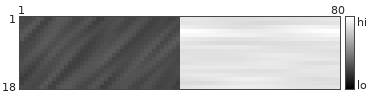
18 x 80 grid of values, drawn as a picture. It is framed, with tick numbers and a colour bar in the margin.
It is made of 1 by 2 panels. Panel 1,1: low, slanting up to the right, faint in contrast. Panel 1,2: very high, streaked across, faint in contrast.
